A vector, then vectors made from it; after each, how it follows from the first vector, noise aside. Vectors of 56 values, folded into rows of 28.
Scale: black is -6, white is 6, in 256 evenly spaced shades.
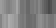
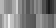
scaled up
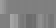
partly zeroed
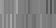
partly zeroed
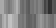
scaled up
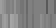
partly zeroed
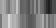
scaled up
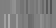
partly zeroed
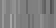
partly zeroed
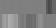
partly zeroed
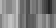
scaled up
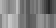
scaled up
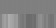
partly zeroed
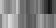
scaled up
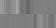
partly zeroed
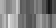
scaled up
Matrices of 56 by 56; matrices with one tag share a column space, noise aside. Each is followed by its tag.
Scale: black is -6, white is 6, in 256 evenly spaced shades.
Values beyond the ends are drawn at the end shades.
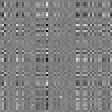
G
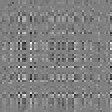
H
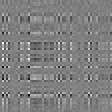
H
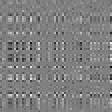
H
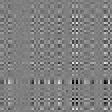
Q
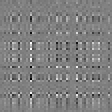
H
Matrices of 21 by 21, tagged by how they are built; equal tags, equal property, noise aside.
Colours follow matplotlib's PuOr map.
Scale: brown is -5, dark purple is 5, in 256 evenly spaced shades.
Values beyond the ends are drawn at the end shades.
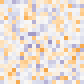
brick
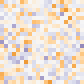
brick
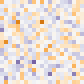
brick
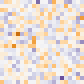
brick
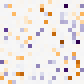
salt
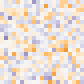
brick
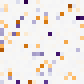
salt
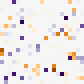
salt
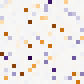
salt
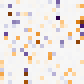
salt
